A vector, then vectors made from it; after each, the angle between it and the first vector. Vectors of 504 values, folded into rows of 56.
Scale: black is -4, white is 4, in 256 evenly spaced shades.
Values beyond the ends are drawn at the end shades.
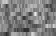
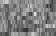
nearly parallel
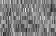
partly aligned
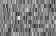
partly aligned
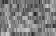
nearly opposite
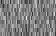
orthogonal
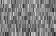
partly aligned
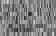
partly aligned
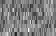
partly opposed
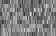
partly opposed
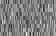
orthogonal
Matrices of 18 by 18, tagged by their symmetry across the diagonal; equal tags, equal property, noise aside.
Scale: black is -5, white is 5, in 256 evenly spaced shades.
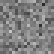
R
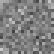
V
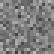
R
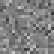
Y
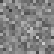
V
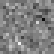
Y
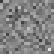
V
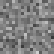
Y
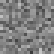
R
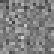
R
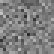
R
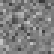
Y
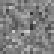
Y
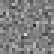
Y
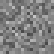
V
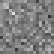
V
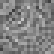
V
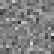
R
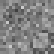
V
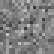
Y
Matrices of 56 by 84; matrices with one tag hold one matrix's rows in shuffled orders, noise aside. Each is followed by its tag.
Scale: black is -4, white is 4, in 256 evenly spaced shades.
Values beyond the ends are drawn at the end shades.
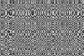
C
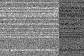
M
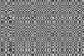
C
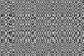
C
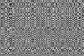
C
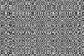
C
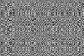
C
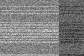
M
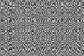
C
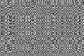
C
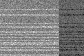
M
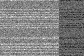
M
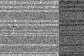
M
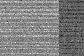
M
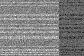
M
